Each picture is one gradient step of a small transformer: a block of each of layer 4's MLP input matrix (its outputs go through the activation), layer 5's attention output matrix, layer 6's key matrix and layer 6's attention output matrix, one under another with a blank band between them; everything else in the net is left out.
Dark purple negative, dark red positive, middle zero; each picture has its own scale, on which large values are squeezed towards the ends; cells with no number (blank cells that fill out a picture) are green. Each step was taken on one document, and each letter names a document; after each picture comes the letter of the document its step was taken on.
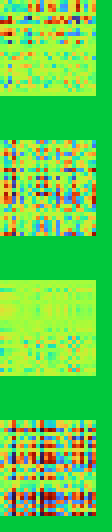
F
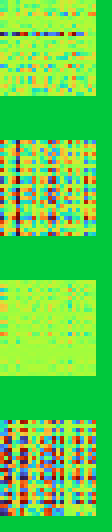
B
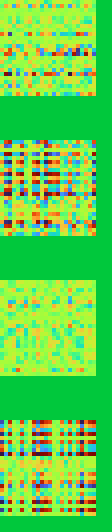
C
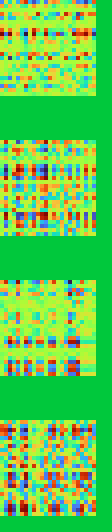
B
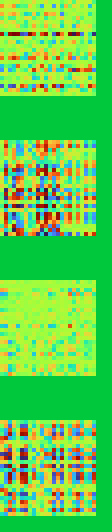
B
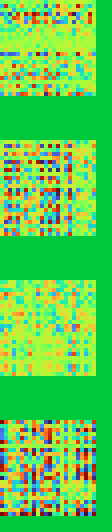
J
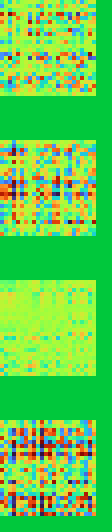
F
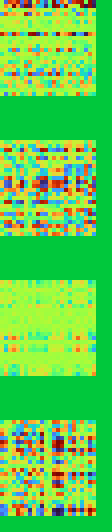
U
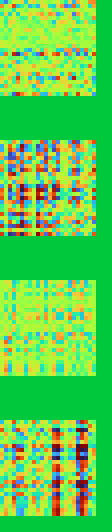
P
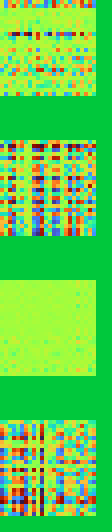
U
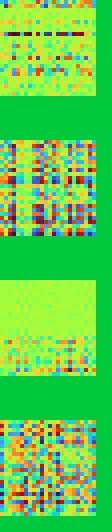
U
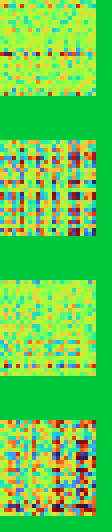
P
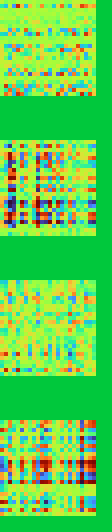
C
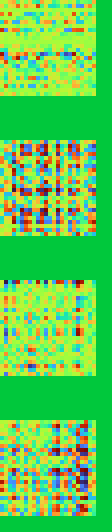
P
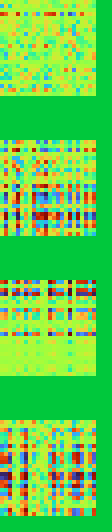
B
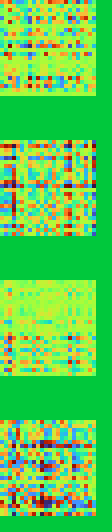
F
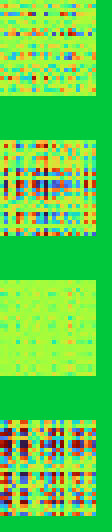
B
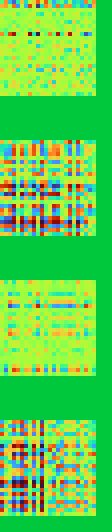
U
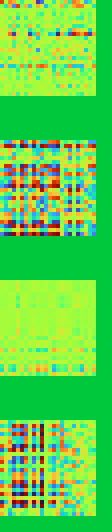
U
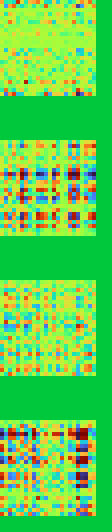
P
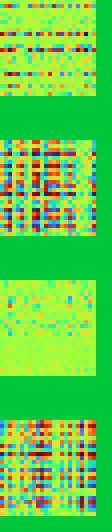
C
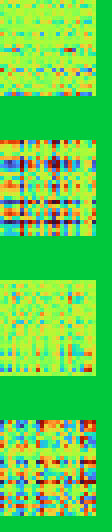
C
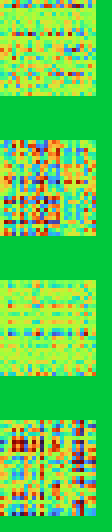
U
